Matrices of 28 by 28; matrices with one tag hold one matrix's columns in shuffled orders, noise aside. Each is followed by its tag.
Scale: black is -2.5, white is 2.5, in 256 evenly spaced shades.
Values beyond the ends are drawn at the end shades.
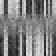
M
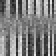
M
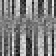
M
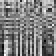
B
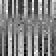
M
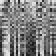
B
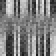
M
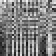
B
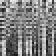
B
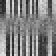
M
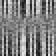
M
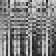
B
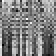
B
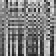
B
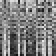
B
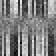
M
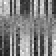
M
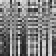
B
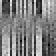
M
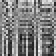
B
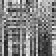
B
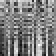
B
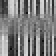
M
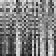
B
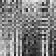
B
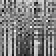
B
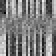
M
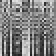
B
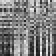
B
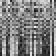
B
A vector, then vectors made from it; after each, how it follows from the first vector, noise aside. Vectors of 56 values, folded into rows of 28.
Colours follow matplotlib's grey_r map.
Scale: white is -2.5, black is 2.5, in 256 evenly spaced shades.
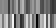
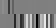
partly zeroed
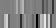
partly zeroed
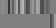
partly zeroed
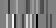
partly zeroed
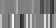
partly zeroed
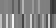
partly zeroed
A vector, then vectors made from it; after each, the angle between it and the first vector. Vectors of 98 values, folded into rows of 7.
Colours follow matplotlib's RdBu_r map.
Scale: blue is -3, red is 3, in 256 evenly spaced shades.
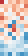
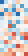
partly opposed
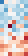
nearly opposite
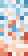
nearly opposite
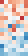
nearly parallel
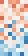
nearly parallel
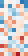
partly opposed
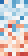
nearly opposite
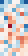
partly opposed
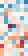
partly opposed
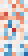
partly aligned
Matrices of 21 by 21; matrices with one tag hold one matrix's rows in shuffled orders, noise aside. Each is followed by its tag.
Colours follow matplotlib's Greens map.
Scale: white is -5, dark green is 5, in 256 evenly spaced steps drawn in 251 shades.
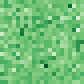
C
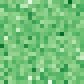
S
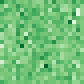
C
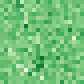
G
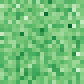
C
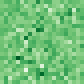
G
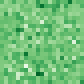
G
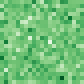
S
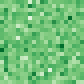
S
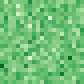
S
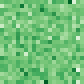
C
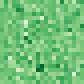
G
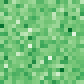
S
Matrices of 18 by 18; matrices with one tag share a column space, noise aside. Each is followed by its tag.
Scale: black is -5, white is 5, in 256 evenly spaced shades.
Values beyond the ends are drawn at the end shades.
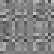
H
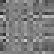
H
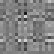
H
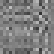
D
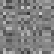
D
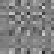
D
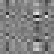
H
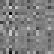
D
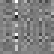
H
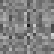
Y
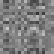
D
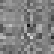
Y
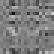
D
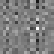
D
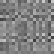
H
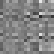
H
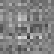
Y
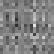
Y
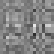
Y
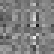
Y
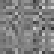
D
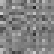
D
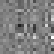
Y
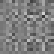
H
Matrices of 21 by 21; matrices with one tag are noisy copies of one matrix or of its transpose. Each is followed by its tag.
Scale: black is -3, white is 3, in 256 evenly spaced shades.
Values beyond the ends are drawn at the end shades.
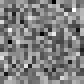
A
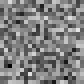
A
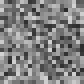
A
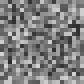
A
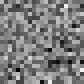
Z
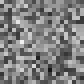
Z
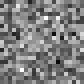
Z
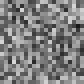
A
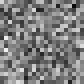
A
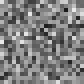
A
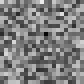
A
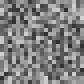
A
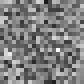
A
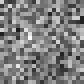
Z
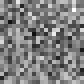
A
